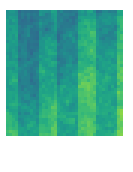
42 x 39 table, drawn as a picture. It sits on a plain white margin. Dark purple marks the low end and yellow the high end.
Slope: up to the bottom right. Grain: streaks running down. Stripes: upright, repeating 3 times.
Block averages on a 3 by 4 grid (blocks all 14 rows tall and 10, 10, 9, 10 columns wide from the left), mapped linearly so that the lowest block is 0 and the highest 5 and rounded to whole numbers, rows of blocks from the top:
0022 / 1244 / 3455
